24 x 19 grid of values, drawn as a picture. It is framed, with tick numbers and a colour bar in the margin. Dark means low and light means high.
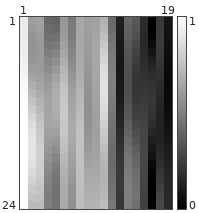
Grain: streaks running down. Calmest part: middle right. Slope: up to the left.
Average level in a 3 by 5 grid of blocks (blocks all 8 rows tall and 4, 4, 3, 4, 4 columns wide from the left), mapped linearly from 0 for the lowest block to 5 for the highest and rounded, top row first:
43410 | 54410 | 54420
